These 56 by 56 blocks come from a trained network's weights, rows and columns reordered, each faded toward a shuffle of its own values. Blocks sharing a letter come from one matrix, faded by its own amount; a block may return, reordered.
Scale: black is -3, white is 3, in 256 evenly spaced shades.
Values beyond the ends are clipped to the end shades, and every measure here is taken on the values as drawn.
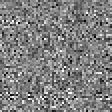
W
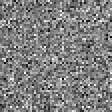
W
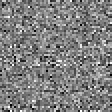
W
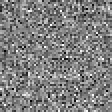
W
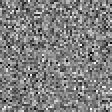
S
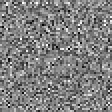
W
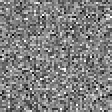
W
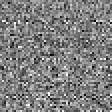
W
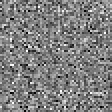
W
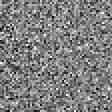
S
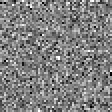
S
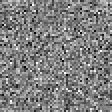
S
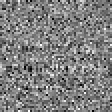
S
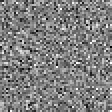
W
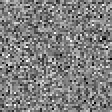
S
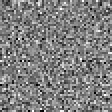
W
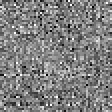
W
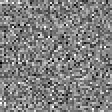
W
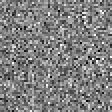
S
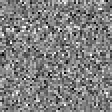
W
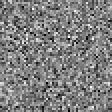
S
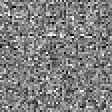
W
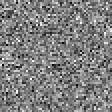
S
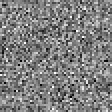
S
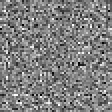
W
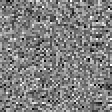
S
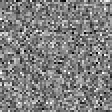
W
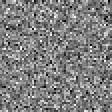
S
